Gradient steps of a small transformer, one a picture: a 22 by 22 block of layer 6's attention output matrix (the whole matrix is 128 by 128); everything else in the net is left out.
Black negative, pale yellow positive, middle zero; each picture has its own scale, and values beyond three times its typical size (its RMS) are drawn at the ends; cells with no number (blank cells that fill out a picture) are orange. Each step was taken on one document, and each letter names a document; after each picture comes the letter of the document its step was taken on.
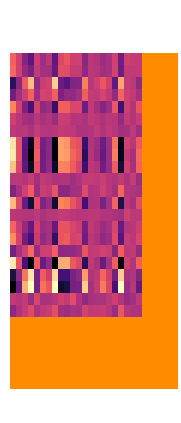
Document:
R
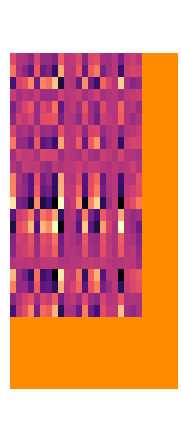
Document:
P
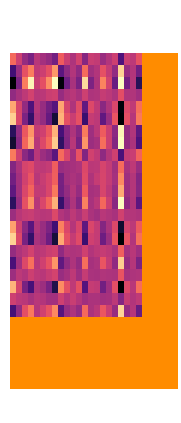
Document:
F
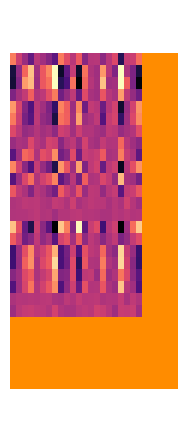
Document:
F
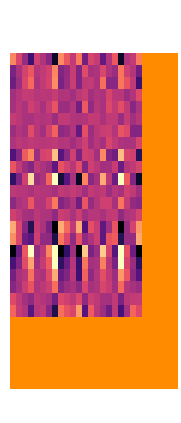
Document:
F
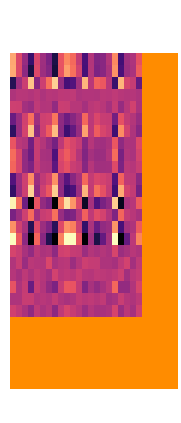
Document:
R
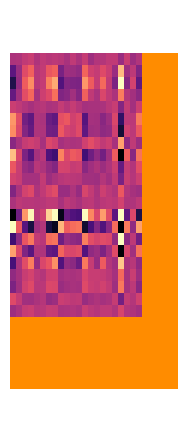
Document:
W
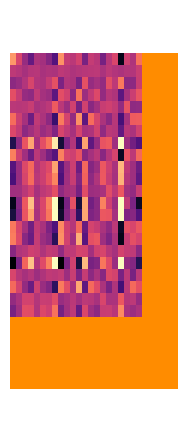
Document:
F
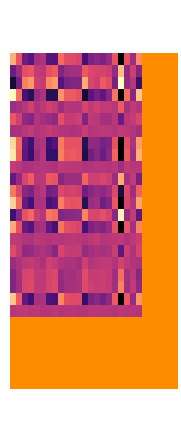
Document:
W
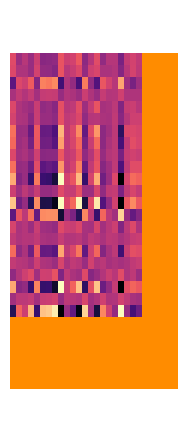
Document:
P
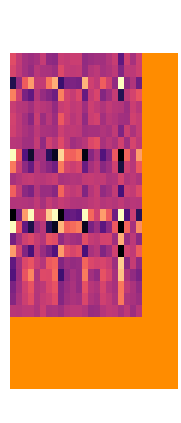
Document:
W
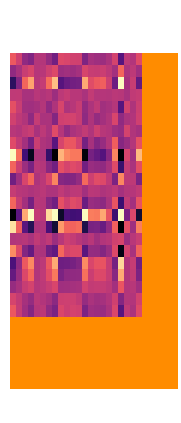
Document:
W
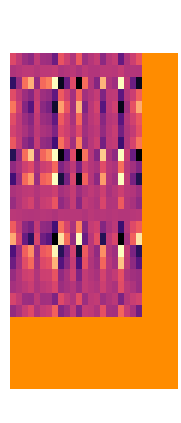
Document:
F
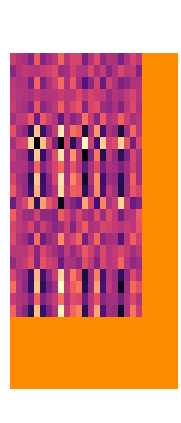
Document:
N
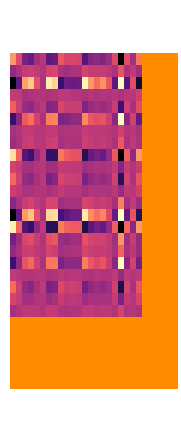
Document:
W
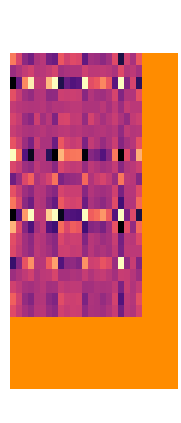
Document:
W
